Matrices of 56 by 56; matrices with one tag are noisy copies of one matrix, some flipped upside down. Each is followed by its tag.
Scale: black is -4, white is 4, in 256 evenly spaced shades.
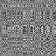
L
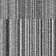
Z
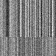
Z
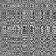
L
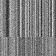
Z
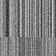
Z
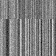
Z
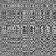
L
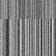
Z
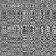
L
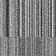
Z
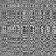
L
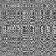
L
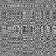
L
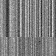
Z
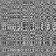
L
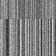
Z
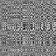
L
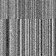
Z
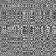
L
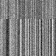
Z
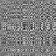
L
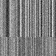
Z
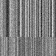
Z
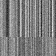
Z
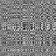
L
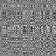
L
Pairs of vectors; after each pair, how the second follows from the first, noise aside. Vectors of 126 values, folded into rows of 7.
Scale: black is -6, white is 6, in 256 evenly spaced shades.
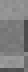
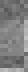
negated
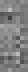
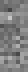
negated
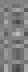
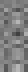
negated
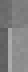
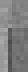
negated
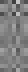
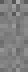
shrunk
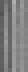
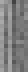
negated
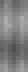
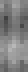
negated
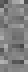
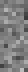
shuffled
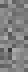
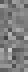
negated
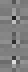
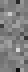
shuffled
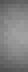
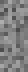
shuffled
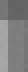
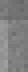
shrunk
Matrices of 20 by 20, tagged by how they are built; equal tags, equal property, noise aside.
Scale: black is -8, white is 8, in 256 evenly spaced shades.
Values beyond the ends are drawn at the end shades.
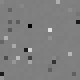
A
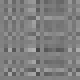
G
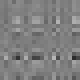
G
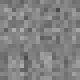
G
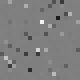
A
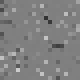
A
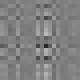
G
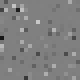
A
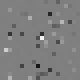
A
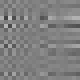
G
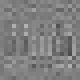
G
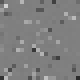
A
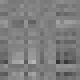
G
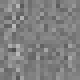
G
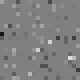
A
